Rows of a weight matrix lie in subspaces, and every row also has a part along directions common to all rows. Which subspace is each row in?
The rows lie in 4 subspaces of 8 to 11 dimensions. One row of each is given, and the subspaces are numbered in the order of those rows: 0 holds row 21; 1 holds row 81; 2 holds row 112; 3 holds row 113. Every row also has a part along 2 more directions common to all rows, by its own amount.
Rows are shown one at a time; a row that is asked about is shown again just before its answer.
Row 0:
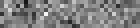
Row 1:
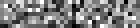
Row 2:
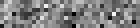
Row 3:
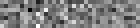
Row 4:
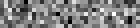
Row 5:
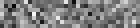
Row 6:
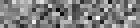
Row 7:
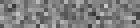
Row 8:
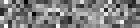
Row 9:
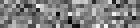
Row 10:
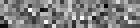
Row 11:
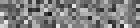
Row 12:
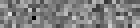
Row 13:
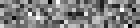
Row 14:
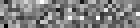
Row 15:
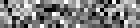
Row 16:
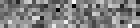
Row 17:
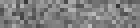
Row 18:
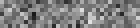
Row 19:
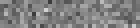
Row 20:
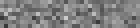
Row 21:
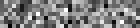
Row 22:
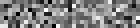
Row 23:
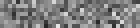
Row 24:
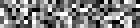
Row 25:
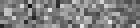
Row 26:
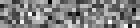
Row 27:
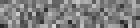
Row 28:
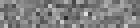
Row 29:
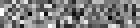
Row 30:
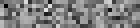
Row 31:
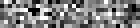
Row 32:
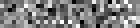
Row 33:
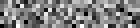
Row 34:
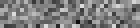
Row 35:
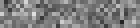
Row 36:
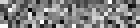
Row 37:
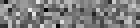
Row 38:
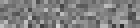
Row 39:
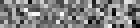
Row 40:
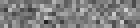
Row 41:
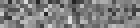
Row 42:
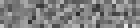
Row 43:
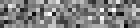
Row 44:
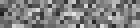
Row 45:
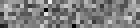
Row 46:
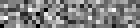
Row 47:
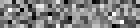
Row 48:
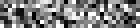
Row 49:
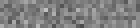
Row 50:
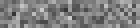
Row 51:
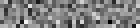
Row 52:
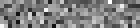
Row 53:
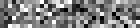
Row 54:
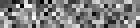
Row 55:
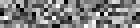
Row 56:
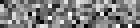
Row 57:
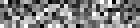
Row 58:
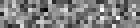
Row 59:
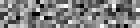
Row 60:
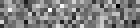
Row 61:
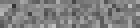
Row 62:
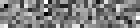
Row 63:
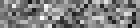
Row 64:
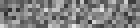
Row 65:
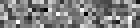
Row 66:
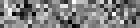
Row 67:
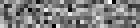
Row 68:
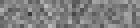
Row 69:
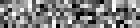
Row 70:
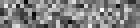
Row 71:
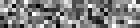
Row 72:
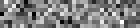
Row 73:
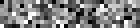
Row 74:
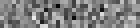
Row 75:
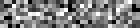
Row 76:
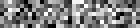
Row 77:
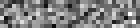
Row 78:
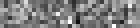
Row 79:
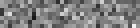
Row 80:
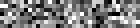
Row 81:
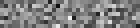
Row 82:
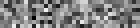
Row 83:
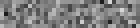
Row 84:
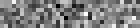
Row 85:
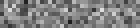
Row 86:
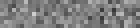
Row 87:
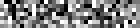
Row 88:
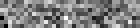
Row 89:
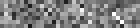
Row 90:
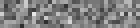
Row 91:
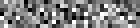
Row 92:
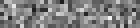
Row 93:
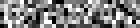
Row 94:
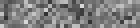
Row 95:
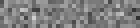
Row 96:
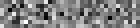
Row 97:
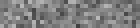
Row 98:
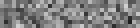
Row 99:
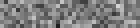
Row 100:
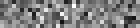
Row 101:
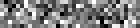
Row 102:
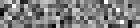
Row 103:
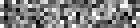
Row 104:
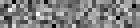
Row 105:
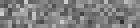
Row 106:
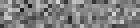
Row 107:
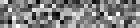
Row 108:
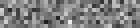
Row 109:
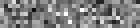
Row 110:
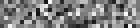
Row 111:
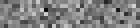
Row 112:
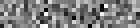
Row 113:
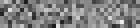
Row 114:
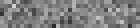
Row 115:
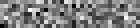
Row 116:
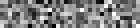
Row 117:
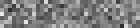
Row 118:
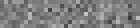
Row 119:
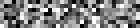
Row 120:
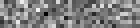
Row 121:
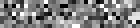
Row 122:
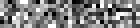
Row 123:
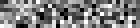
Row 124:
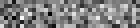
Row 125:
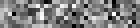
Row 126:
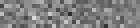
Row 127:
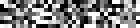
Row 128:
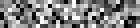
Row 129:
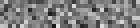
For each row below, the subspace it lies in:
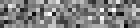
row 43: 0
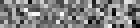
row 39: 0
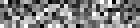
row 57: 3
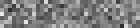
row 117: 0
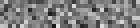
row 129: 1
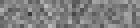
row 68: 3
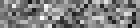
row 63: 3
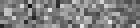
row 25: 1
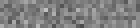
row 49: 1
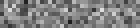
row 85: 0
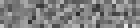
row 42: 1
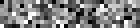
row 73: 0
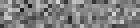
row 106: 3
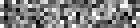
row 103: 2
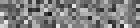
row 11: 0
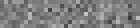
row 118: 0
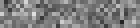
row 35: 3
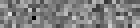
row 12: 1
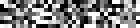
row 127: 1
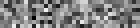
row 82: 1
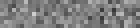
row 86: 0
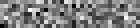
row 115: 2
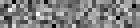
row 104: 0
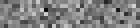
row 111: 3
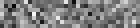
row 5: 2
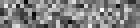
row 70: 2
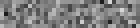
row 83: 1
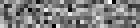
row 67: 1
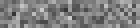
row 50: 0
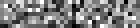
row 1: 2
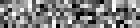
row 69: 0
